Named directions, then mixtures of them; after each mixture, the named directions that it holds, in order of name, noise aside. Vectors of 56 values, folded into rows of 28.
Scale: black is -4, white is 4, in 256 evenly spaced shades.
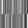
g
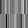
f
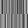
f, g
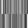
g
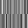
f, g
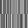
f, g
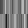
f, g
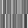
g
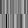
f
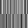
f, g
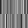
f, g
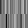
f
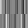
f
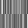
g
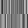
f, g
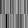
f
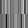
f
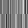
f, g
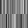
f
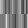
f, g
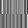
f, g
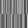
f, g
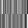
g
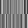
f, g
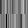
f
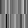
f
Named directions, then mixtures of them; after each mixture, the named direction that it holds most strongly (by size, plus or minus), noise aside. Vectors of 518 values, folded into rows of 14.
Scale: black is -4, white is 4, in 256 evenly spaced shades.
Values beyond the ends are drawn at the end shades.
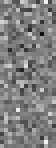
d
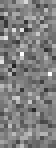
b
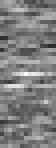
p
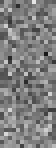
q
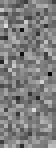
b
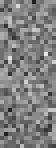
q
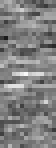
p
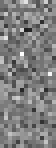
b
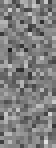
d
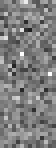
b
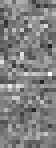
b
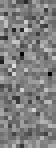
b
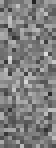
q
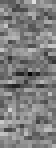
p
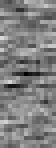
p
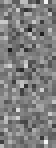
d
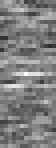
p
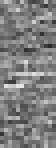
p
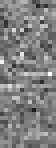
b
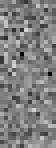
b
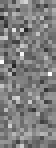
b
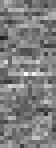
p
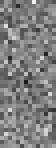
q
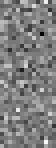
d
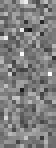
b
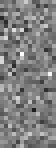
b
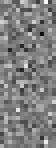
d
